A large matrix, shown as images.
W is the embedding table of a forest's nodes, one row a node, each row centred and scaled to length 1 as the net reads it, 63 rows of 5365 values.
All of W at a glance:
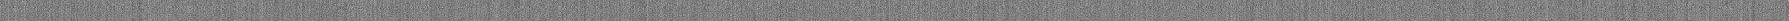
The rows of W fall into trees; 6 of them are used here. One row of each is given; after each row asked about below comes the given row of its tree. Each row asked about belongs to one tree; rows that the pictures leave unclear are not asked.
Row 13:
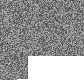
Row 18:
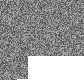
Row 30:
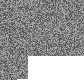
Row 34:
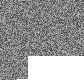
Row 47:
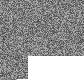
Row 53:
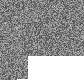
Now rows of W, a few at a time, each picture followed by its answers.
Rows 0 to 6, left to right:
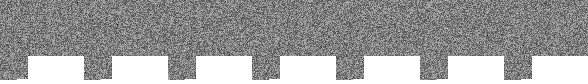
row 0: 18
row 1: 47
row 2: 34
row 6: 18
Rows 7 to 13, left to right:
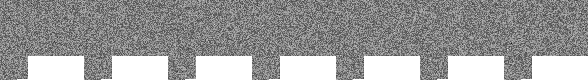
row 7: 53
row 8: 47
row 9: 30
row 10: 47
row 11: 47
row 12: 47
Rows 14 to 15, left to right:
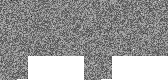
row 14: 34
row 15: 13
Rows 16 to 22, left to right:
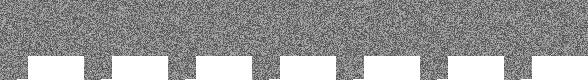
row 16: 34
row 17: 47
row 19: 18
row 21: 18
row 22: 18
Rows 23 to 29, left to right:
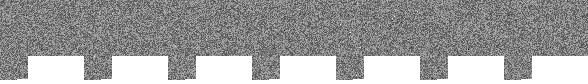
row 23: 18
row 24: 53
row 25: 30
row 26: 30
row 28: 30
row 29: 30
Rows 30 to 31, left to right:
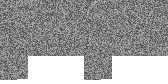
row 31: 47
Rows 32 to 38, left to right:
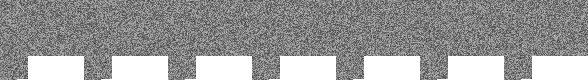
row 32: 18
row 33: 30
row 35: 47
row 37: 30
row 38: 47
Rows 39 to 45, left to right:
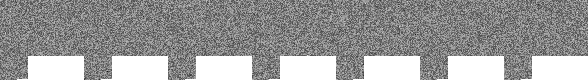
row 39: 18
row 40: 53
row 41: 30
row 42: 47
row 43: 13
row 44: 18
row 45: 53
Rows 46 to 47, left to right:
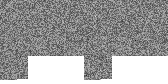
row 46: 47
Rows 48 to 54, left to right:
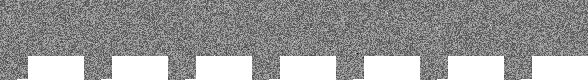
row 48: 18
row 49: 18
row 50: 30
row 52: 13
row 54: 47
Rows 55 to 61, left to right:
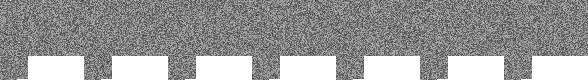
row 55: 34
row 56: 18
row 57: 53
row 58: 30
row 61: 30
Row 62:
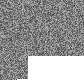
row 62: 30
